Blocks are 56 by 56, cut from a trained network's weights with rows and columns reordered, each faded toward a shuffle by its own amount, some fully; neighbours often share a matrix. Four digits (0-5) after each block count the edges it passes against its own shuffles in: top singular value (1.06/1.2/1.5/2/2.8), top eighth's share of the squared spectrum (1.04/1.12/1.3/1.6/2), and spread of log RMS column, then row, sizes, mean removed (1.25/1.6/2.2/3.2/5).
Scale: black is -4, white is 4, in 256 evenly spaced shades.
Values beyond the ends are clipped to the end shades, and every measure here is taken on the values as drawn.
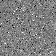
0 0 0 0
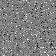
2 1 0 0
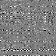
4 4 0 3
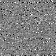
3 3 0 2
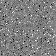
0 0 0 0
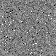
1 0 0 0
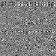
4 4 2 2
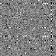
3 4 2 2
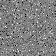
1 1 0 0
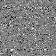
3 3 0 2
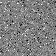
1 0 0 0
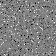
0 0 0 0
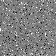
0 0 0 0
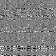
4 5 0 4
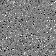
0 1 0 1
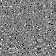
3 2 0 1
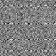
4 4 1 3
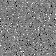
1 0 0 0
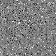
2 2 0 1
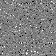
2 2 0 1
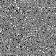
3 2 0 2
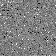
0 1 0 0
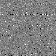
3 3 0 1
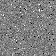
0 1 0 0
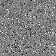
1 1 0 0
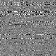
3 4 0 3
